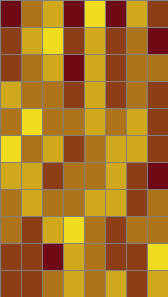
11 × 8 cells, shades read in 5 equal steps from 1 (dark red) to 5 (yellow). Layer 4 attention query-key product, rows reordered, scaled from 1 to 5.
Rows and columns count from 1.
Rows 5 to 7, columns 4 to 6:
3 4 3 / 2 3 4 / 3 3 4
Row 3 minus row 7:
-2 -1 2 -2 1 -2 1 2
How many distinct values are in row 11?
3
